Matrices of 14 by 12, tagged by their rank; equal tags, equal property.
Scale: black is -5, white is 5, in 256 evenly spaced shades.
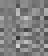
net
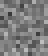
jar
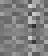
net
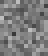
jar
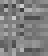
net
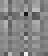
net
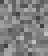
jar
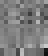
net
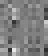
net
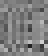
net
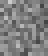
jar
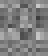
net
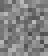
jar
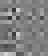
net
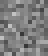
jar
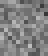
jar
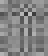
net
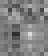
net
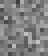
jar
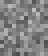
jar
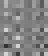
net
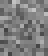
jar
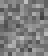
jar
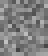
jar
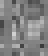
net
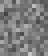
jar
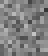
jar
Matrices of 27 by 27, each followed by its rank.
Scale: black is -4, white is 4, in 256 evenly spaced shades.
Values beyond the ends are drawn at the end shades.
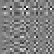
two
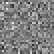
five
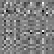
three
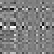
two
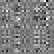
three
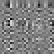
three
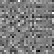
five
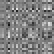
two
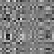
three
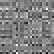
three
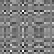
two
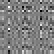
two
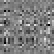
three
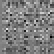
five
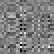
three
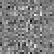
five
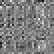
five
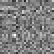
five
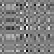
two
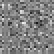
five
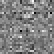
five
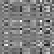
two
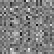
five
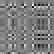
two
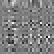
three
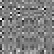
three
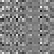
two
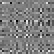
three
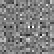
five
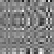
two
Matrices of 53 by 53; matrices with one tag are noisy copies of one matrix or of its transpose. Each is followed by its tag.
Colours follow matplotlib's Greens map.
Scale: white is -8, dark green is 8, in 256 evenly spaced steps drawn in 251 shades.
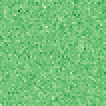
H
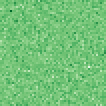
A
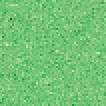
H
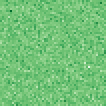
A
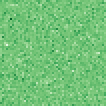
H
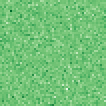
A
